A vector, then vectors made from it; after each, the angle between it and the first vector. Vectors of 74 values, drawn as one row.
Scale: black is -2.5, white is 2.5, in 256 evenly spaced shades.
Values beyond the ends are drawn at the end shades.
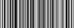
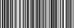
partly aligned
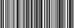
partly opposed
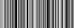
partly aligned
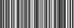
nearly opposite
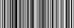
nearly parallel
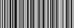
nearly parallel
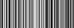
orthogonal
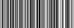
partly aligned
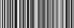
nearly parallel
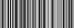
partly aligned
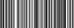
nearly opposite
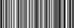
nearly opposite
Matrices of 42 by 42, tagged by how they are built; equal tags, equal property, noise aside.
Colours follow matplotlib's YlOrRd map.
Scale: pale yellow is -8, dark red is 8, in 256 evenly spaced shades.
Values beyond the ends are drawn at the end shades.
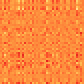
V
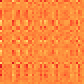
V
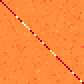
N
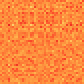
V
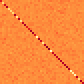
N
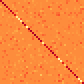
N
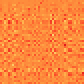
V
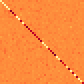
N
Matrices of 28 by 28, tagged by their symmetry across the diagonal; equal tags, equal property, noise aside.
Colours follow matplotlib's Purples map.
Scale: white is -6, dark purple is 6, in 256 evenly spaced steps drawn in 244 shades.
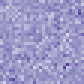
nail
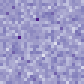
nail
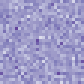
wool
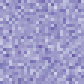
wool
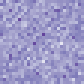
nail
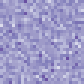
wool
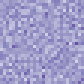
nail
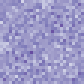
nail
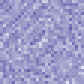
nail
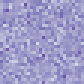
wool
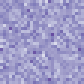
nail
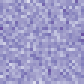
wool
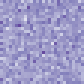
wool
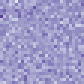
wool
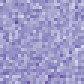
wool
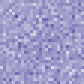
nail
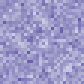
nail
